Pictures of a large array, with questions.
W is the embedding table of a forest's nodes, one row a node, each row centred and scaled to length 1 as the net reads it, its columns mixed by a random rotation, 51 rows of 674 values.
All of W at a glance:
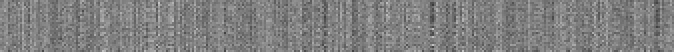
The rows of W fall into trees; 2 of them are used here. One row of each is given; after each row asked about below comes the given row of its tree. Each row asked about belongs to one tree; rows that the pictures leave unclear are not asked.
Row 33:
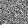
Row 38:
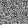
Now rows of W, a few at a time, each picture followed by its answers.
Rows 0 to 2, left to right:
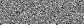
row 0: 33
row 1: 38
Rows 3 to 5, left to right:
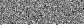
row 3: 33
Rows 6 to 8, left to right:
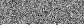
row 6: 38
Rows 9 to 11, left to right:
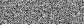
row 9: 33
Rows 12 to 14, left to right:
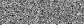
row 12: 33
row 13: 38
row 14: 33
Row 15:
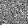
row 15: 33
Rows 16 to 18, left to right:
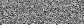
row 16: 33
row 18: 33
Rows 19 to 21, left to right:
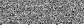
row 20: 33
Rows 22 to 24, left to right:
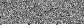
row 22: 38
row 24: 33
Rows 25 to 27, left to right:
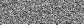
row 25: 38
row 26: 33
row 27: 33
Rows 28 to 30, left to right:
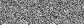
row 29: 38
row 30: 38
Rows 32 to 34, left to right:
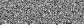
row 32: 33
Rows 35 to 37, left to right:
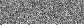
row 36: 38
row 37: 38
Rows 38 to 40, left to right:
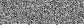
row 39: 33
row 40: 38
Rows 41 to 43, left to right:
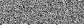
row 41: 33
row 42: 33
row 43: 38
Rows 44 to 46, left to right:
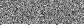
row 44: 38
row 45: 38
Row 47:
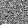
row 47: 33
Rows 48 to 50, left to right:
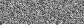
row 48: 33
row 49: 38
